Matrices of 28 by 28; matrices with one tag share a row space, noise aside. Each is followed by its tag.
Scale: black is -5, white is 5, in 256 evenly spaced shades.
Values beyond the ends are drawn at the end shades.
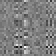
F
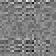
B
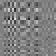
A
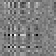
A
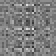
B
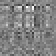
B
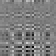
B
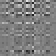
B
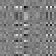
F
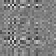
A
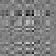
B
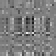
B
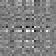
B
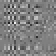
A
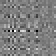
A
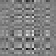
B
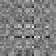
B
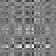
B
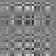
B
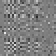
A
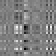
F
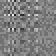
A
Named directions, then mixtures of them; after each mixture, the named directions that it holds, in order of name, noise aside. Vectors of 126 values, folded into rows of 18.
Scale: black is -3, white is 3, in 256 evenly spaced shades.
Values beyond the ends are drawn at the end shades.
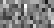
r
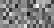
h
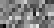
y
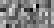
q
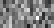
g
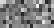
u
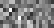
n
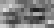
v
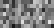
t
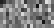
u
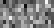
q, r, t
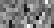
g, r, t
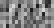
g, q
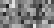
t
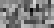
q, t, v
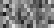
n, t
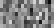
g, q, u
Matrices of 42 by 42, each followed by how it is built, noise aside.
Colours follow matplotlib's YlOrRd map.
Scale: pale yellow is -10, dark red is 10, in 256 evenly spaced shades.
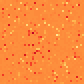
sparse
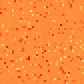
sparse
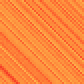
Toeplitz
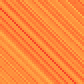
Toeplitz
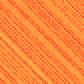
Toeplitz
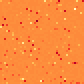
sparse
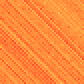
Toeplitz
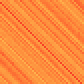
Toeplitz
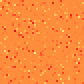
sparse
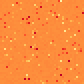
sparse
